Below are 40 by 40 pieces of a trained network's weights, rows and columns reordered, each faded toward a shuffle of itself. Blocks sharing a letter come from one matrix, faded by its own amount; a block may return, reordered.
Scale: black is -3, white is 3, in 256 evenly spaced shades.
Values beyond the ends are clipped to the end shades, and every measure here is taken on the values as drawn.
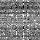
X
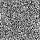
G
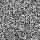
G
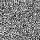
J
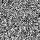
J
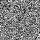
J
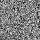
G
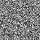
G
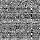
X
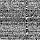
X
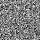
G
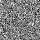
G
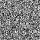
G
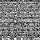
X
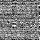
X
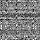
X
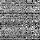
X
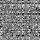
X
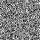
J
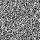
J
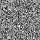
J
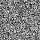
G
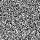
G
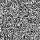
G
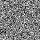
J
